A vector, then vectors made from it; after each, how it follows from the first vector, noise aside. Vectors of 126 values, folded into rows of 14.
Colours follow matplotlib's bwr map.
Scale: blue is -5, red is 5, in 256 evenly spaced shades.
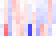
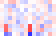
sign-scrambled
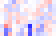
sign-scrambled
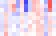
reversed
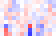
sign-scrambled
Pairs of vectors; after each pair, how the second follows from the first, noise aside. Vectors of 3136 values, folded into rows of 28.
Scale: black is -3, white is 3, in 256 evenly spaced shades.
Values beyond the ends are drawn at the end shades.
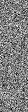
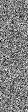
wrapped around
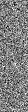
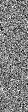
wrapped around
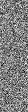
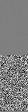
partly zeroed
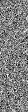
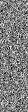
wrapped around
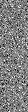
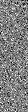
wrapped around
